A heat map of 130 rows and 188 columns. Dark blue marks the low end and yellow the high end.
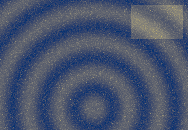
Rings spread out from the bottom middle. Overall the values sit about 30% of the way up the scale. An odd patch, higher than its surroundings, sits in the top right. The top right is the ninth with the highest average.
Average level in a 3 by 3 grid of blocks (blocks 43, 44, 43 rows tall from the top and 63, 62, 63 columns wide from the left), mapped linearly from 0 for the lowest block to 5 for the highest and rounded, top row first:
115 / 111 / 101
